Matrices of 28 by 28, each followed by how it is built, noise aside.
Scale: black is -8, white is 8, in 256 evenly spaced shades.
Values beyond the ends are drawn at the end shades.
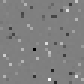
sparse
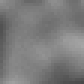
smooth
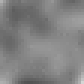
smooth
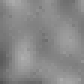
smooth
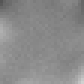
smooth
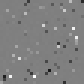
sparse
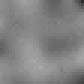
smooth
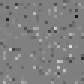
sparse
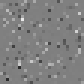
sparse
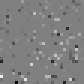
sparse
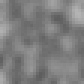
smooth
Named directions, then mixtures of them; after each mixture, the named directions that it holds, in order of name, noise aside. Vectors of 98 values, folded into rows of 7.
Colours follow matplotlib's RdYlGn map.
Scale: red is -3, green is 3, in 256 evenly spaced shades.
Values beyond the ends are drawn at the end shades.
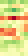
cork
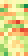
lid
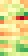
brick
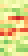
brick, cork, lid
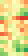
brick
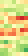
brick, cork, lid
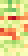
cork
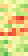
brick, cork, lid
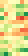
brick, lid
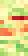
brick, cork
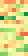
brick, cork, lid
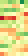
brick, cork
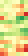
brick, lid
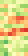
brick, cork, lid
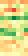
cork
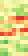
brick, cork, lid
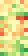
brick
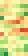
brick, lid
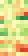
brick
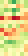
cork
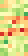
brick, cork, lid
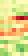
brick, cork, lid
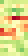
brick, cork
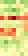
cork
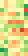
lid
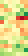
brick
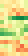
brick, cork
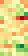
brick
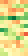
cork, lid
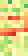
cork, lid
